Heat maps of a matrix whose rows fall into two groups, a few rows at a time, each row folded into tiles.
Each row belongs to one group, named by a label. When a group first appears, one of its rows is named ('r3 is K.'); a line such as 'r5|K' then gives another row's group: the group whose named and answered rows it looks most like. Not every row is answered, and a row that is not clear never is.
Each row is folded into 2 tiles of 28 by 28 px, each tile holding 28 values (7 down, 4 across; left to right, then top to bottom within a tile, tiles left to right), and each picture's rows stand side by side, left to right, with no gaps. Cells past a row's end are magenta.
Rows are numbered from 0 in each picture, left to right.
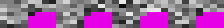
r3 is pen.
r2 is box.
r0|pen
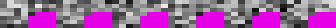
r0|pen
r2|box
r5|box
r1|pen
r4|pen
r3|pen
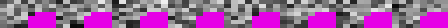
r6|box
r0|pen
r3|box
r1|box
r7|box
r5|box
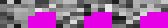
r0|box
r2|box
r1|pen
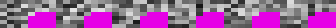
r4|box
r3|pen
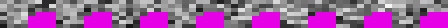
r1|pen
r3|pen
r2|pen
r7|pen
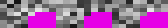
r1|pen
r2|box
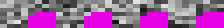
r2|pen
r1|box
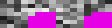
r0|box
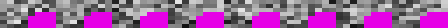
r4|box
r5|pen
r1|pen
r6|box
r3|box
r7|box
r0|pen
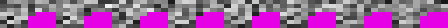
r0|pen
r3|pen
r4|pen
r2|box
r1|pen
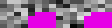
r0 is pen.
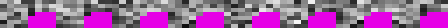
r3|box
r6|box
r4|box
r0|pen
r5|pen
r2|box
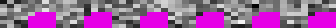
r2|box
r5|pen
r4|pen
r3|pen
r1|pen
